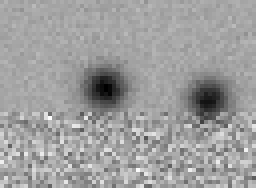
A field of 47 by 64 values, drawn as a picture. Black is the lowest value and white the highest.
The top part is calmer, up to a seam about 60% of the way down. There are two dips. There is no overall slope. The values are skewed, with a long tail toward low values.
